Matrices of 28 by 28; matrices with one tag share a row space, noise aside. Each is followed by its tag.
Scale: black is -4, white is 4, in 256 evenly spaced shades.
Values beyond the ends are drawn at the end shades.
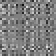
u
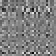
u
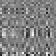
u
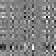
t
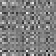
u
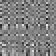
u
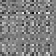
u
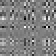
t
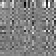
t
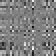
t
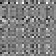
u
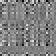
u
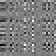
t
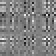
t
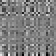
u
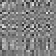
u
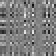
t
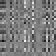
t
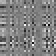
t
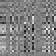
t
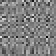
u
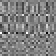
u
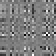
t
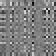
t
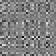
u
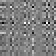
t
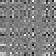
t
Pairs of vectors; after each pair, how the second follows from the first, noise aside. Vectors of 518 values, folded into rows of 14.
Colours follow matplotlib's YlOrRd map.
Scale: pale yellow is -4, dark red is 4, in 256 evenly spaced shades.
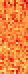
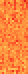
shrunk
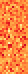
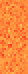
shrunk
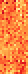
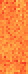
shrunk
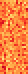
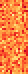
reversed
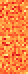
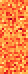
reversed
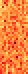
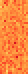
shrunk
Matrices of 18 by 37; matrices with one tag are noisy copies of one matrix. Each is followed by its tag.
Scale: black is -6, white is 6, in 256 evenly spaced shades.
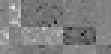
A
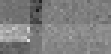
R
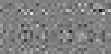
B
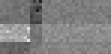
R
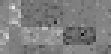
A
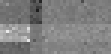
R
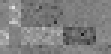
A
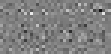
B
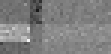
R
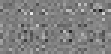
B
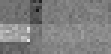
R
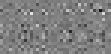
B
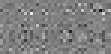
B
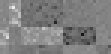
A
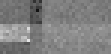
R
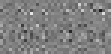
B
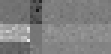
R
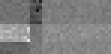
R
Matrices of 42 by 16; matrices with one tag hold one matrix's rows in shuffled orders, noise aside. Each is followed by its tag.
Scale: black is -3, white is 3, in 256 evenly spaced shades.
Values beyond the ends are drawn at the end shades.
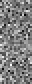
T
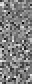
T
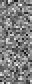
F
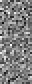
T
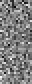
T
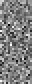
T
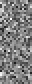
T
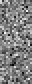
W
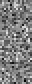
W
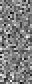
T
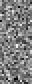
F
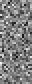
T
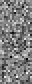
W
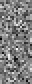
F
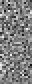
T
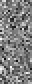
T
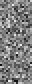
F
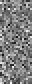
T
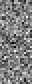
W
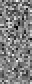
F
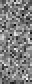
W
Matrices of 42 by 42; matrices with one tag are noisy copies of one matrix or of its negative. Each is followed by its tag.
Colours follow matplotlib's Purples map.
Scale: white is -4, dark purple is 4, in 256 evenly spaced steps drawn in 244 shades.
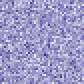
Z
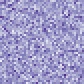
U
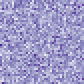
Z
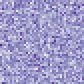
Z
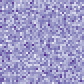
Z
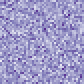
U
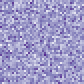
Z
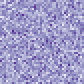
U
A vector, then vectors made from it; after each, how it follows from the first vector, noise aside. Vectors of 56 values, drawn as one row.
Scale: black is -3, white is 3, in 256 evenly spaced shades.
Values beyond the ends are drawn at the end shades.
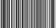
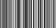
wrapped around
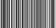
copied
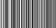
wrapped around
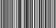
wrapped around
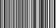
wrapped around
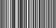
wrapped around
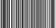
copied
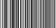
wrapped around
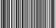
copied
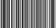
copied
